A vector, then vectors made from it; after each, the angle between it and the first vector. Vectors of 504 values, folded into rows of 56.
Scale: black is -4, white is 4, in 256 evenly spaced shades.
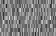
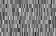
nearly parallel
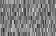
orthogonal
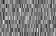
nearly parallel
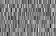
partly opposed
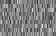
partly opposed
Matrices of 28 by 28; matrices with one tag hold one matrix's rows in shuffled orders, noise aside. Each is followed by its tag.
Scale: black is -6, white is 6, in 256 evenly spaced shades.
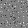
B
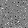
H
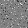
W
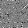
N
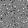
B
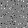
B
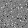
W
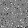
W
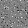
W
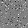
H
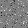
B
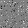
B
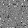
N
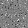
H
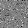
N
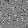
N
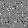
N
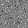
H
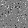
H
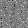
B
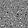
W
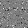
N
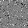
N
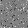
B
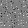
B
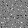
W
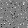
B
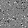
N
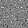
W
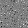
B
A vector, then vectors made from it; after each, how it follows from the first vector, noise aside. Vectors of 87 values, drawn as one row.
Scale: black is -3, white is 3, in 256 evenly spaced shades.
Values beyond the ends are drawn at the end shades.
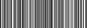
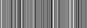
partly zeroed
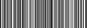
copied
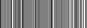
partly zeroed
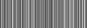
shrunk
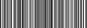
copied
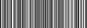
copied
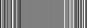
partly zeroed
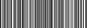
copied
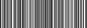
copied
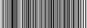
sign-scrambled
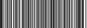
sign-scrambled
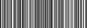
copied
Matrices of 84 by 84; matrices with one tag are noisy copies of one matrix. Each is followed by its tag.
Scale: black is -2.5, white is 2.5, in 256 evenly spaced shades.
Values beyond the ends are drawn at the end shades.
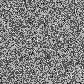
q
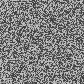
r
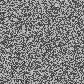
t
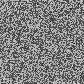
r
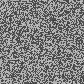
r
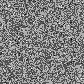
q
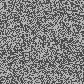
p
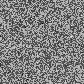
q
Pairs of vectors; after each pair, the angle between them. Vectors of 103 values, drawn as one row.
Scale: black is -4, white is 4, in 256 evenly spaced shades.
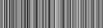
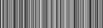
orthogonal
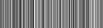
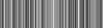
partly aligned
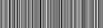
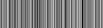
partly aligned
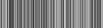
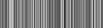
nearly opposite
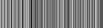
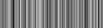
orthogonal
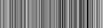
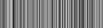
partly aligned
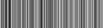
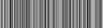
orthogonal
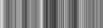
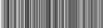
partly aligned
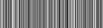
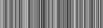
partly aligned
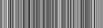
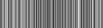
partly aligned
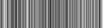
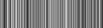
nearly opposite
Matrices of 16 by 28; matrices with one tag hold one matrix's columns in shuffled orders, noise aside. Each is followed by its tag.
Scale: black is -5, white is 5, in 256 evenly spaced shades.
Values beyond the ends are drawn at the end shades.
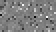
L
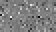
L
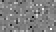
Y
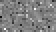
Y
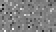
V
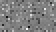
Y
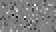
L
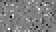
Y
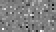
V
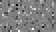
V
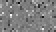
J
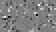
L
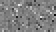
L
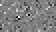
L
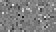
L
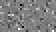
V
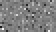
V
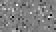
L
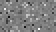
Y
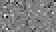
J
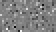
V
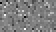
J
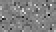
L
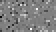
Y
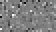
J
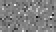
L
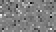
J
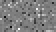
Y
